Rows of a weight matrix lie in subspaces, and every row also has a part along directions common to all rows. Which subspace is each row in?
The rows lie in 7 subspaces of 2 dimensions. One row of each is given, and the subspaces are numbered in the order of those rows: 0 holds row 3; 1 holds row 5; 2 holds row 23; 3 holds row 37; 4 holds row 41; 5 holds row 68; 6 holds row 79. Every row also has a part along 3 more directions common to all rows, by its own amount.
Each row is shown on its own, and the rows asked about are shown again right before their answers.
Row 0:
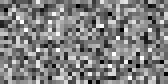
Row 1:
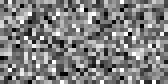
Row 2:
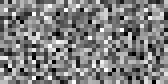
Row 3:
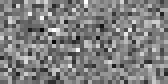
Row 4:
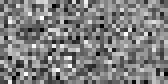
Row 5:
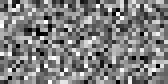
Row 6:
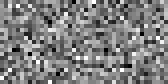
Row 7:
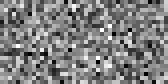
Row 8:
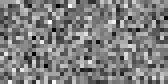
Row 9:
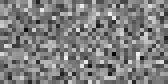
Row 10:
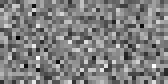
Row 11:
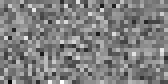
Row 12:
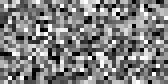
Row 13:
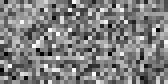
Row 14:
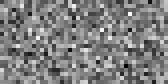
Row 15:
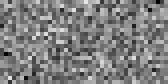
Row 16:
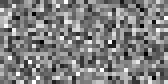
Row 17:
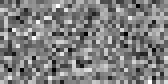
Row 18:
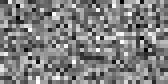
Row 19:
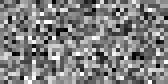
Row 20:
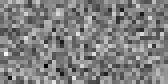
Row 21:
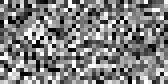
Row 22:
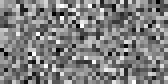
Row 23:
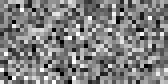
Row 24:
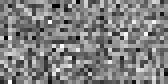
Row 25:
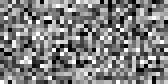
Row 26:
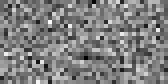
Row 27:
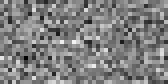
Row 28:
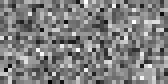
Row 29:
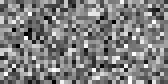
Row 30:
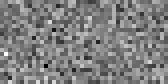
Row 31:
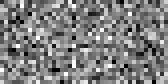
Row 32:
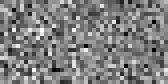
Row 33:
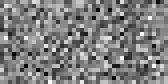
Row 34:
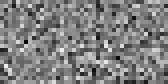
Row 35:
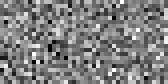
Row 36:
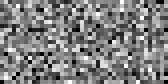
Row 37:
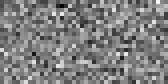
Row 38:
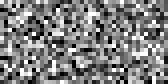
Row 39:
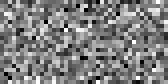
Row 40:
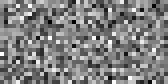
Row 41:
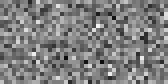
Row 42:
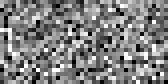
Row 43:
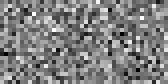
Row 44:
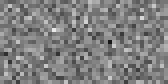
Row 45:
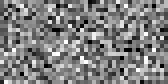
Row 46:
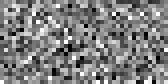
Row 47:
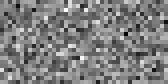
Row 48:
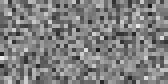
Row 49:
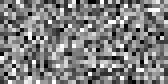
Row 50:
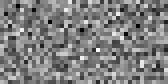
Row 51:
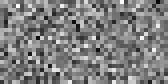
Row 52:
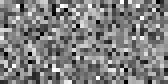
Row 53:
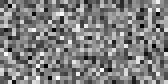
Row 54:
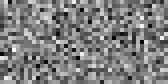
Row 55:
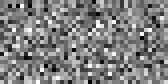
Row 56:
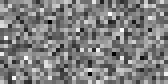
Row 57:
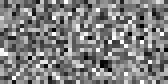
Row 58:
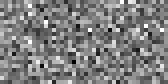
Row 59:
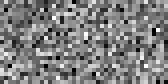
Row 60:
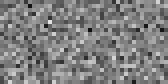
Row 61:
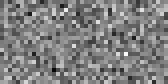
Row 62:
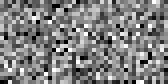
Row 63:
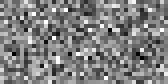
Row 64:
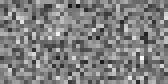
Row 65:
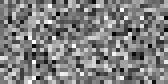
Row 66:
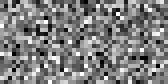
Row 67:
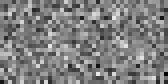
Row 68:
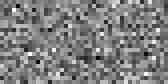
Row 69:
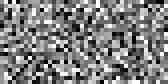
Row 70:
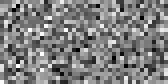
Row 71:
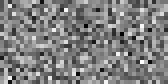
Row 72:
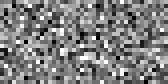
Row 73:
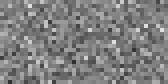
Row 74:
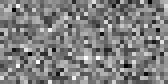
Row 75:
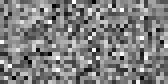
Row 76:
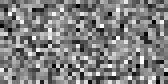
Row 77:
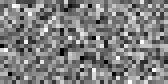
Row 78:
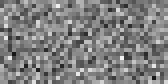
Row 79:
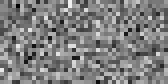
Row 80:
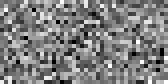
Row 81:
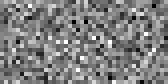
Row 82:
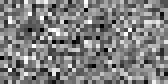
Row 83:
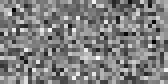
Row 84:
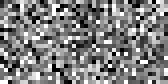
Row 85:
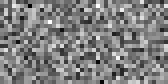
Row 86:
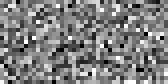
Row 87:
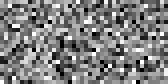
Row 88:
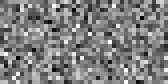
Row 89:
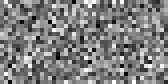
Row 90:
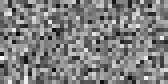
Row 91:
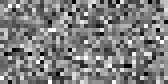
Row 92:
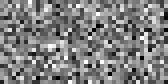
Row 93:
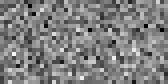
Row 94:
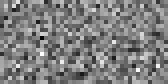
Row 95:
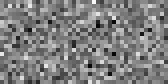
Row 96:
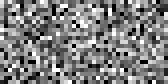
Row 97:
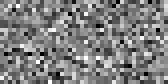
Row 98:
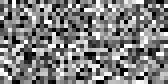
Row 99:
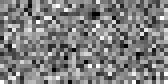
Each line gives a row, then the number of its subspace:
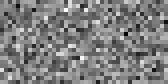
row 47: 6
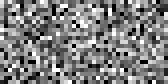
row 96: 3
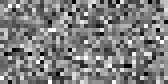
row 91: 5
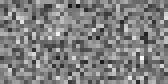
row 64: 4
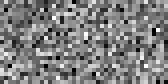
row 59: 0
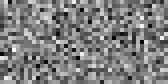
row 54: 5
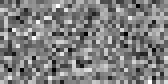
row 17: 2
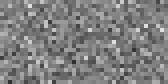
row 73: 1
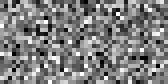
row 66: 1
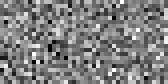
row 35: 4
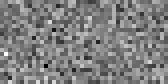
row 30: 2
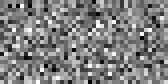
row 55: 4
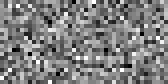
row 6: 5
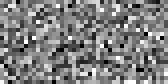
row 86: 6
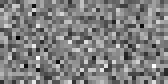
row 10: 2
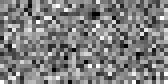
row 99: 4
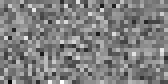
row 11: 0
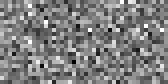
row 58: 1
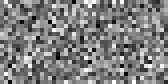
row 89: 0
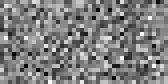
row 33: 2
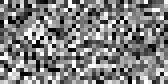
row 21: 0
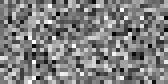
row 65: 1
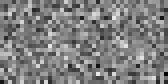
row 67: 4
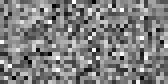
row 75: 0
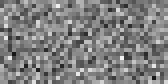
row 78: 2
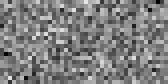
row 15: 1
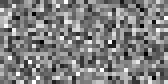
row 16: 2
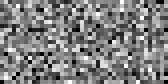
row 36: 4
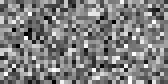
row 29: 6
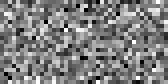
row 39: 6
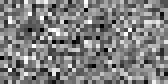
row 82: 0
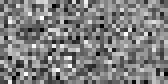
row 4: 0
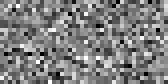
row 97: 5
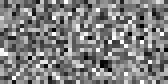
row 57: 6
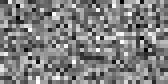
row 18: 5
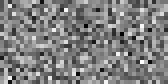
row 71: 3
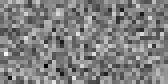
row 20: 2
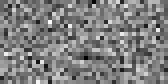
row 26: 5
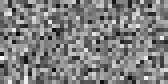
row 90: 5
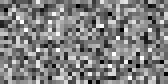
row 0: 4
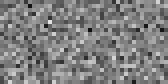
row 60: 1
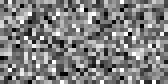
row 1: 2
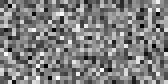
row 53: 2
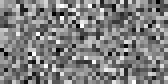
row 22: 3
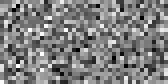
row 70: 1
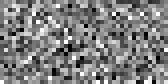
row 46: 6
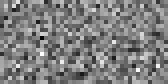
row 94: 1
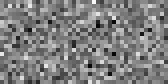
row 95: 4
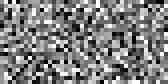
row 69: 6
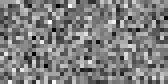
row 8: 2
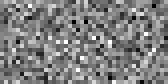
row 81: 3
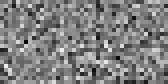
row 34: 6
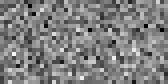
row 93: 1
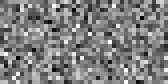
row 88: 3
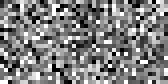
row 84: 3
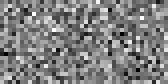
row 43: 3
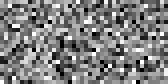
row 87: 2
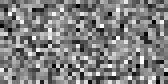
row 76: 4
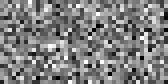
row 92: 4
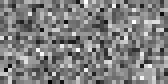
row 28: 0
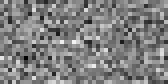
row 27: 0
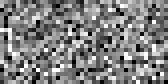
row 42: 2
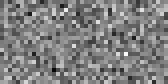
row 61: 3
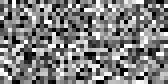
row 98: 6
